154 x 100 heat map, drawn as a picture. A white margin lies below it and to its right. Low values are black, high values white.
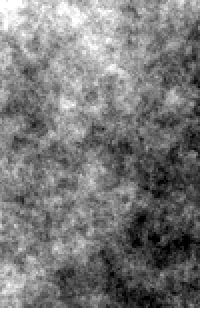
Overall the values sit about 50% of the way up the scale. No row or column stands out. No regular stripes run through it. Values rise toward the top left. The halves do not mirror each other. The ninth with the lowest average is the bottom right.
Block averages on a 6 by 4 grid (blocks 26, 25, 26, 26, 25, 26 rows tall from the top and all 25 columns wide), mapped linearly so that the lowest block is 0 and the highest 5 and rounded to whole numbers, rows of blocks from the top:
5 5 4 3 / 3 4 4 2 / 2 3 2 1 / 2 3 2 0 / 2 3 1 0 / 3 1 0 0
